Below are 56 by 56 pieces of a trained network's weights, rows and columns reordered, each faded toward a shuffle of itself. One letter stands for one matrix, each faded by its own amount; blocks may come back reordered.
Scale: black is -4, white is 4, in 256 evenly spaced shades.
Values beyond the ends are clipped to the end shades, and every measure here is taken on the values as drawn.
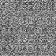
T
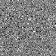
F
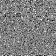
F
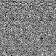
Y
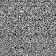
Y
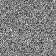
Y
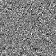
F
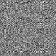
T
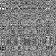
T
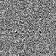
Y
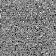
Y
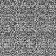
T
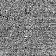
Y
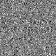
F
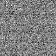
Y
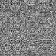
T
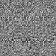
T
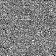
Y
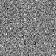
Y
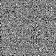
Y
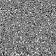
F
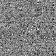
Y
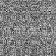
T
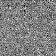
Y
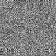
T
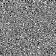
F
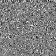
F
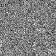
Y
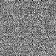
T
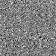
F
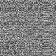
T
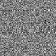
T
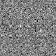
Y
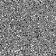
F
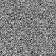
T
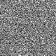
Y
